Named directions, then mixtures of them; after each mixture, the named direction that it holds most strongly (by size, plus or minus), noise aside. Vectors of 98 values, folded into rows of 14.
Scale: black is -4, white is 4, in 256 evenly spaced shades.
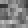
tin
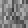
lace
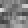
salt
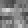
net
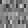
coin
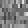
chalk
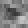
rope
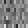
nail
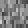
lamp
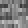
tin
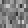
coin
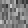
lamp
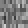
chalk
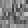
chalk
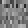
coin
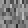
nail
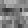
net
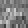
nail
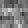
net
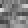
salt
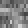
net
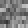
salt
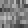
chalk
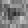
rope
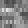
net
